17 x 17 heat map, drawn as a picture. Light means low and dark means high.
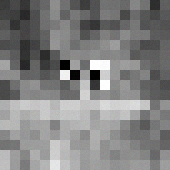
Odd patch: rougher, in the centre. Calmest part: bottom middle. Ninth with the highest average: top left. Seam: horizontal, 60% of the way down, the top part higher. Roughest part: centre.
